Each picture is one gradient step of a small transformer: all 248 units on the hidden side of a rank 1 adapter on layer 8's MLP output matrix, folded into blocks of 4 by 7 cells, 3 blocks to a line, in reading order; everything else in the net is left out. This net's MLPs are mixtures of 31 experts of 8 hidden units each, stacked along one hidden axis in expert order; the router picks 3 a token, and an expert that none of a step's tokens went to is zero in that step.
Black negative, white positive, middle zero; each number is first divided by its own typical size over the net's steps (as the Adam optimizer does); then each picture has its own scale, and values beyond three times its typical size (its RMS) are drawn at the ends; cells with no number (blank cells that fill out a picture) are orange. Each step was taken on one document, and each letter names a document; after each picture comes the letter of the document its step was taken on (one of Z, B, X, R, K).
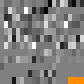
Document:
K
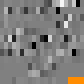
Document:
K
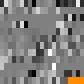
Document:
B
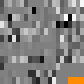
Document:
K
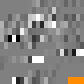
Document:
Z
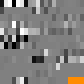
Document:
Z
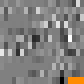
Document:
K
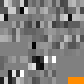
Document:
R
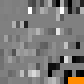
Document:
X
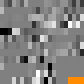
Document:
Z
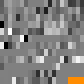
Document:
K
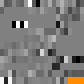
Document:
X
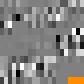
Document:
R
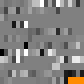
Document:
X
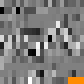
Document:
B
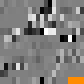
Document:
R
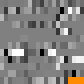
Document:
X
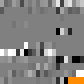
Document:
X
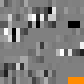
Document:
Z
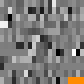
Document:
B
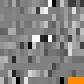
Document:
K
